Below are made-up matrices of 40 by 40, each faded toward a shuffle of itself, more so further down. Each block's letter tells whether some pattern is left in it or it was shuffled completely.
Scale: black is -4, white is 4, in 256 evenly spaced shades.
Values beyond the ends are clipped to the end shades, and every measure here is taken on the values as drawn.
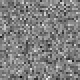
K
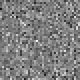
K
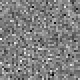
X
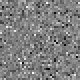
X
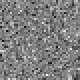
X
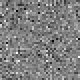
K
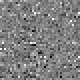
K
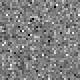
X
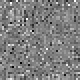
K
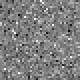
X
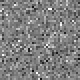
K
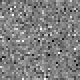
X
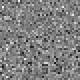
K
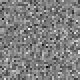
X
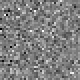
K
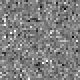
K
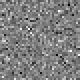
K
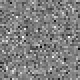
X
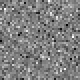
X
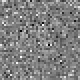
K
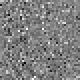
K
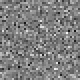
X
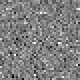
K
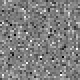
X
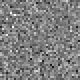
X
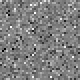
X
